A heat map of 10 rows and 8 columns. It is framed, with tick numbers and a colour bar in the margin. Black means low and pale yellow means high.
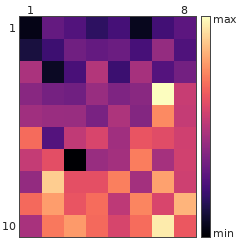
There is an overall slope up to the bottom. On average the colour sits 50% of the way up the scale. Values change most from cell to cell in the bottom right.
